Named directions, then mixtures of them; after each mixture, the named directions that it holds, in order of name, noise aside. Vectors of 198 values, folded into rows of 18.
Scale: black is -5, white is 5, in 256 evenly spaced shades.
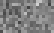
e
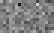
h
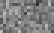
e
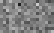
h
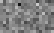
h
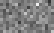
e, h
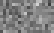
e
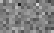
h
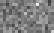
e, h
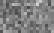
e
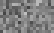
e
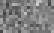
e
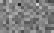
h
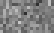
e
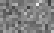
e, h
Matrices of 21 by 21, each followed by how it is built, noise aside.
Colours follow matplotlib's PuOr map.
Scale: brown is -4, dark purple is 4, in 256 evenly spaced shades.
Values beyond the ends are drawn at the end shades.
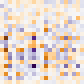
low rank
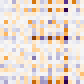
low rank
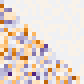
lower triangular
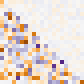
lower triangular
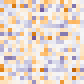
low rank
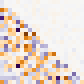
lower triangular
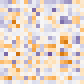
low rank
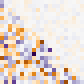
lower triangular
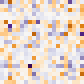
low rank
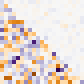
lower triangular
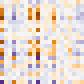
low rank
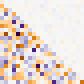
lower triangular
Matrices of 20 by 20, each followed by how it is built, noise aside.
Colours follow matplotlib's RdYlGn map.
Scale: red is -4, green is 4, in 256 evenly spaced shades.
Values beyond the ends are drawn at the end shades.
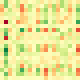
low rank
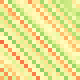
Toeplitz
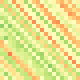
Toeplitz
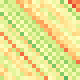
Toeplitz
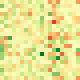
low rank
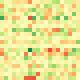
low rank
